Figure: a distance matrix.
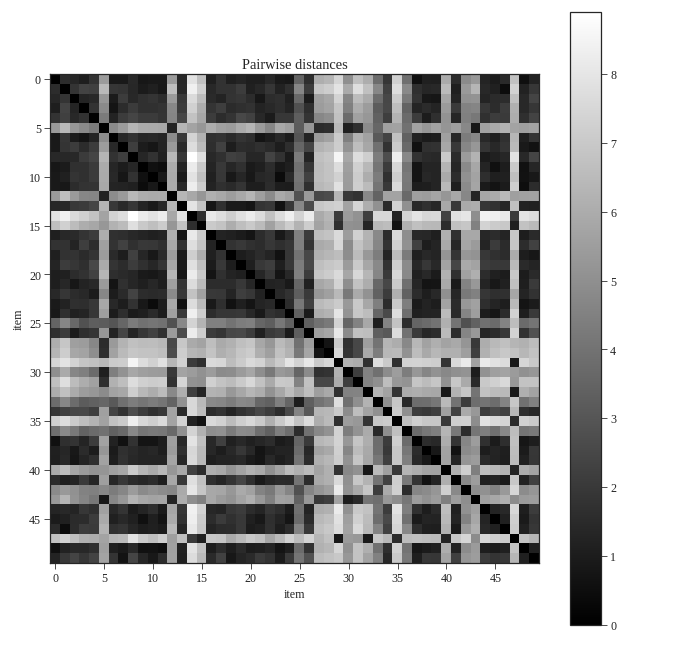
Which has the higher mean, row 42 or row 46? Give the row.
42
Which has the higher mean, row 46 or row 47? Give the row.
47
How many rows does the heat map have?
50
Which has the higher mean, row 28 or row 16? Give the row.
28
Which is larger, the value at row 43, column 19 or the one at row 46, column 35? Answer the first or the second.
the second
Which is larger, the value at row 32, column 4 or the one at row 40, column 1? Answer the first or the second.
the second
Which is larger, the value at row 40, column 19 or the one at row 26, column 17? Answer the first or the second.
the first
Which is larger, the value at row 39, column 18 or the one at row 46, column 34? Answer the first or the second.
the second
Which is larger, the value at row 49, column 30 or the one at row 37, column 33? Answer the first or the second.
the first
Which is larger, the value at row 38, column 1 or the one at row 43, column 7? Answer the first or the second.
the second
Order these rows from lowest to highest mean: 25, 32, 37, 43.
37, 25, 43, 32
